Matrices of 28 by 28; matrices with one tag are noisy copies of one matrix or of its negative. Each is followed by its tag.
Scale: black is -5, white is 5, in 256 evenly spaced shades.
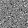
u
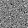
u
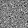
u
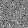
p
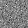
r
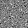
u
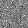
p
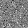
p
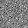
r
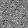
p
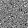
u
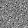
r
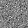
r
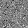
p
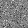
p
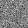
p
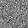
r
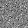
r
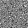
u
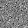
r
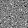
u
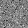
p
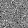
p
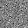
r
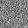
r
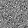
r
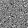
u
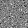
u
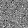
p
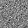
r
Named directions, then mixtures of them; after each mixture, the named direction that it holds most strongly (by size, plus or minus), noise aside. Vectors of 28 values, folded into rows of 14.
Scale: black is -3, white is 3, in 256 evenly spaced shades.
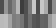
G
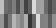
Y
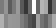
G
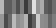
Y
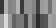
G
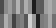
Y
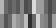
Y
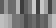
G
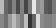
Y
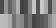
G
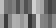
Y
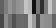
Y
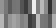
Y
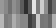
Y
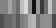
G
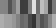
G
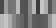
G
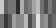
Y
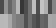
G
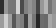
G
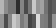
Y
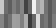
Y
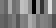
G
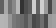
G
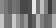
Y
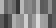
G
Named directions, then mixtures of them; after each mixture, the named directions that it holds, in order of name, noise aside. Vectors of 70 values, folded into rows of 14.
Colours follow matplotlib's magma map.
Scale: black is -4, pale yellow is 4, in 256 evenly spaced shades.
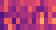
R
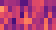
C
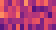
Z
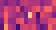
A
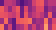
C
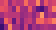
R, Z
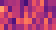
C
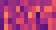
A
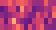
A, C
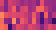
R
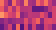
Z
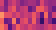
R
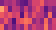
C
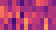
C, Z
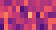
A, Z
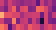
R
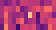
A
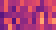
R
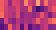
R, Z
